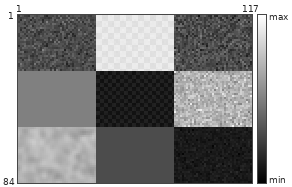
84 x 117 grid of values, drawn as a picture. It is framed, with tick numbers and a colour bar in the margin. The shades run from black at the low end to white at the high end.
It is made of 3 by 3 panels. Panel 1,1: low, fine-grained. Panel 1,2: very high, checkered, faint in contrast. Panel 1,3: low, fine-grained. Panel 2,1: middling, flat. Panel 2,2: very low, checkered, faint in contrast. Panel 2,3: high, fine-grained. Panel 3,1: high, blotchy, faint in contrast. Panel 3,2: low, flat. Panel 3,3: very low, fine-grained, faint in contrast.
